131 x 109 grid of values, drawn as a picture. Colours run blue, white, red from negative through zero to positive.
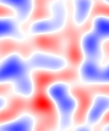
Calmest part: top middle. Slope: none. Lone odd cells: none. Grain: smooth.
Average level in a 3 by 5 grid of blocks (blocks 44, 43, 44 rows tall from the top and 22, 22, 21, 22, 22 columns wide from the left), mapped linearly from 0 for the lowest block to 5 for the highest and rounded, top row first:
1 3 3 3 1 / 0 3 4 4 0 / 3 5 3 3 2
